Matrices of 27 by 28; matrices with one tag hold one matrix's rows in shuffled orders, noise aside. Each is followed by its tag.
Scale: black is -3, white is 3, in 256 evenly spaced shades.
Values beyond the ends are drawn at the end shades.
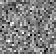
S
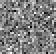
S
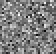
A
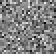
A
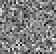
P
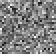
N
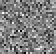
P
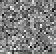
S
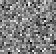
A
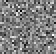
P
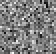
S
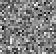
N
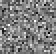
N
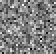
S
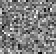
N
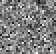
A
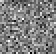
S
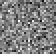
A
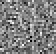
S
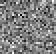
P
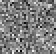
P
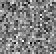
S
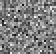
N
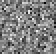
A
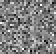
S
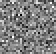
P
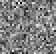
P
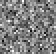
S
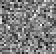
N
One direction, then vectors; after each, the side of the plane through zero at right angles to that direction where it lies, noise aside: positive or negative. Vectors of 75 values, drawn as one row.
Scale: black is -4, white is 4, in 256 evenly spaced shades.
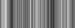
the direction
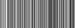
positive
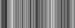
negative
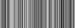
negative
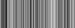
negative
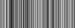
positive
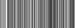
positive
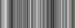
positive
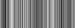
negative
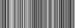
negative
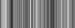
positive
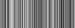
negative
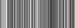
positive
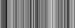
negative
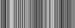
negative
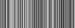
negative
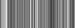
positive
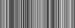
positive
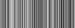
negative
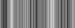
negative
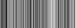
negative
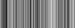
negative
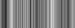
negative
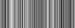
negative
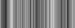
negative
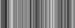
negative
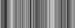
negative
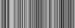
negative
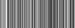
positive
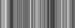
positive
